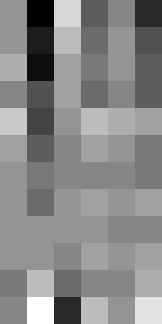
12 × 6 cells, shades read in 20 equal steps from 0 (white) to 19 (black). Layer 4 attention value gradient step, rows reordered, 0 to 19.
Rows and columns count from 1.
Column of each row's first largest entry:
2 2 2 2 2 2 2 2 5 3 3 3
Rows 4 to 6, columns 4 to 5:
11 9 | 5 6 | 7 8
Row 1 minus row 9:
0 11 -5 4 0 7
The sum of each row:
67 62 61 61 44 53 55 49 50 47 50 40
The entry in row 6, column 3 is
9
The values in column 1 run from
4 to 10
